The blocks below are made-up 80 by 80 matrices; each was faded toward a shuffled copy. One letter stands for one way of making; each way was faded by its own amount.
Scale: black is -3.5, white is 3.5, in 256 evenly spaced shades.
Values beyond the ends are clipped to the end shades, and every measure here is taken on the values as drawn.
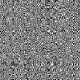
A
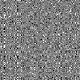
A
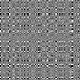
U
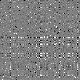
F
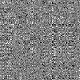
A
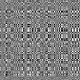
U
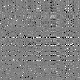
F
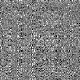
A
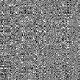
A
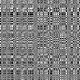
U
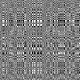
U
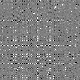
F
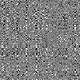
A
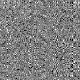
A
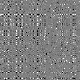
F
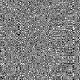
A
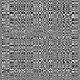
U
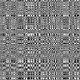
U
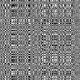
U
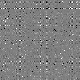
F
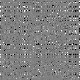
F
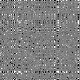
F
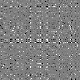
F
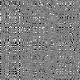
F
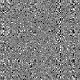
A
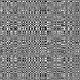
U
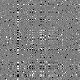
F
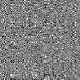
A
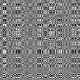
U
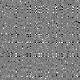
F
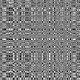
U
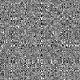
A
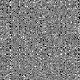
A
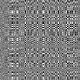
U
